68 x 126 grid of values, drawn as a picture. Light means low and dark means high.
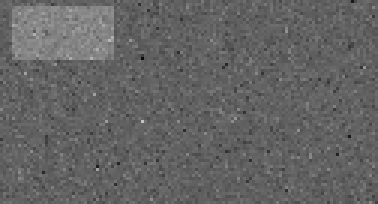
Mirror symmetry: none. Stripes: none. Ninth with the lowest average: top left. Odd patch: lower, in the top left. Average level on the scale: 60%.
